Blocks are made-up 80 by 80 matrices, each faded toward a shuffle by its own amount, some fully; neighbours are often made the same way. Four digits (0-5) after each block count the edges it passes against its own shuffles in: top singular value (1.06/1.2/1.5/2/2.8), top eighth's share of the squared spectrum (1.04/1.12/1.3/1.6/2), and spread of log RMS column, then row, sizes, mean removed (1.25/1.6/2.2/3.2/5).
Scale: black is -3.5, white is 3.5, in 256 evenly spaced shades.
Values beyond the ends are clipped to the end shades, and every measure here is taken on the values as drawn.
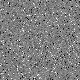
1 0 0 0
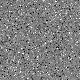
1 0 0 0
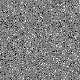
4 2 1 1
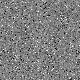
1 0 0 0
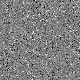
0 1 1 0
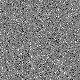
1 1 1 0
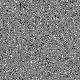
0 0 0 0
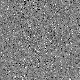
0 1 2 0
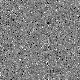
0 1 1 0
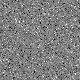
0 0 0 0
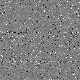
3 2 0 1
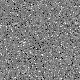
2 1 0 0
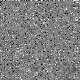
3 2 1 1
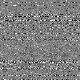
2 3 0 4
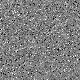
0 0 0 1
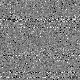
2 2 0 3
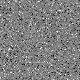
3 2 0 1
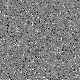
2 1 0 0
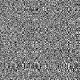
4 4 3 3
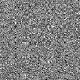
4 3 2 2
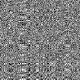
4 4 2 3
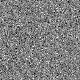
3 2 0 1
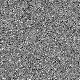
2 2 0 0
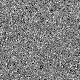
2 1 0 0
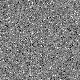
1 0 0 0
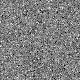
0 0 0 0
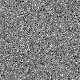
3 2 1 0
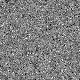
0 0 0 0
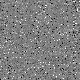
2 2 1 0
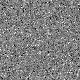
0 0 0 0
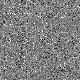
1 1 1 2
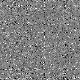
2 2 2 2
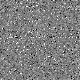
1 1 0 1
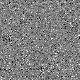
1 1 1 1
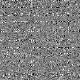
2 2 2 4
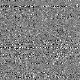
2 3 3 3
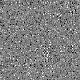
3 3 1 1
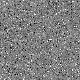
2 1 0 0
